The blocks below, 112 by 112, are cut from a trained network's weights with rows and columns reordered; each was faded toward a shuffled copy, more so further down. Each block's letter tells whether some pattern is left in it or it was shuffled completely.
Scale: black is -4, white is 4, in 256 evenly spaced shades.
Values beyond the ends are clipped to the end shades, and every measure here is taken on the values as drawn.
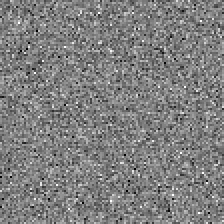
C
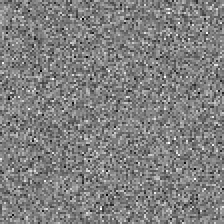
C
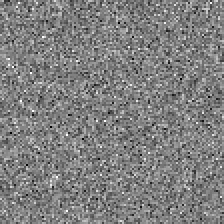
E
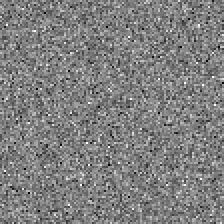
E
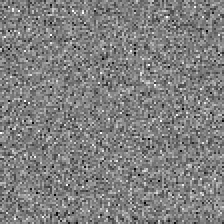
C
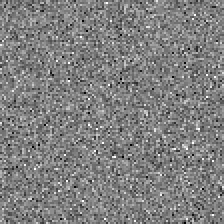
E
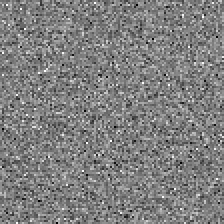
C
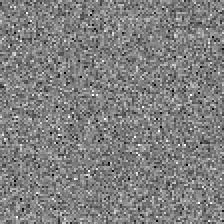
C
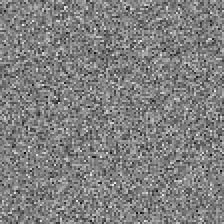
E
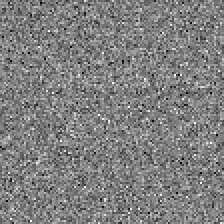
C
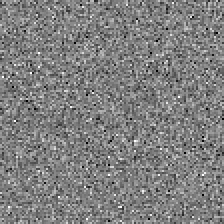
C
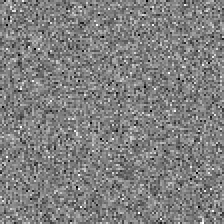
E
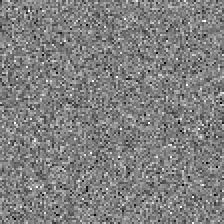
E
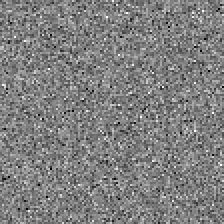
E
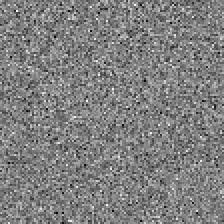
C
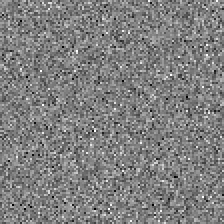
E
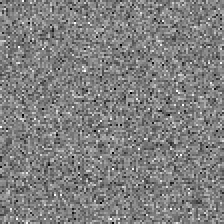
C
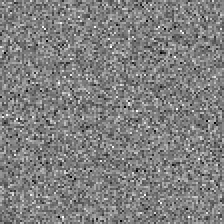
E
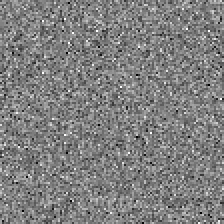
E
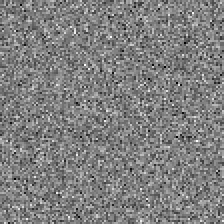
E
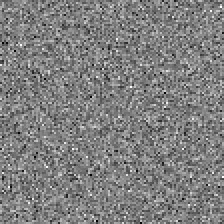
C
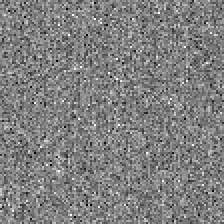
C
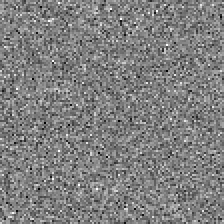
E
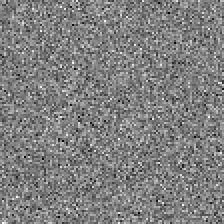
C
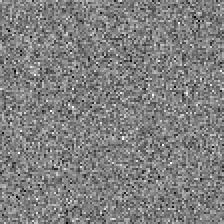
E
